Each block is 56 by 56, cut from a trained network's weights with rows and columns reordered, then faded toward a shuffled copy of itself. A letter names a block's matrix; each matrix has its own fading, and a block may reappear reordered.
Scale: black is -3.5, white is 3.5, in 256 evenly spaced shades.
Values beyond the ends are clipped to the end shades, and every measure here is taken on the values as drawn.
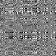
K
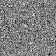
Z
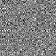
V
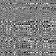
K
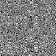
V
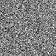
Z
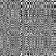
K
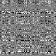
K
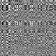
K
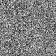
Z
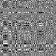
K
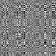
K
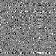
V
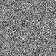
Z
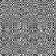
K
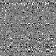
V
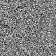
Z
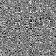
V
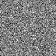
Z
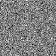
Z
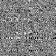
V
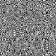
V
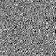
V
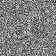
Z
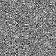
Z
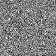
Z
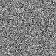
Z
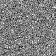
Z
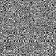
V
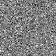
Z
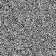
Z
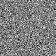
Z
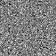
Z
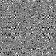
V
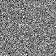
Z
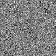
Z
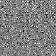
V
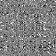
V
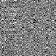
V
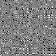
V
